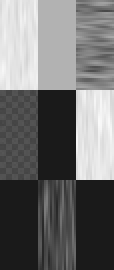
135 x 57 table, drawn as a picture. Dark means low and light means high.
The table splits into 3 rows of 3 panels. Panel 1,1: very high, streaked downward, faint in contrast. Panel 1,2: high, flat. Panel 1,3: middling, streaked across. Panel 2,1: low, checkered, faint in contrast. Panel 2,2: very low, flat. Panel 2,3: very high, streaked downward, faint in contrast. Panel 3,1: very low, flat. Panel 3,2: low, streaked downward. Panel 3,3: very low, flat.
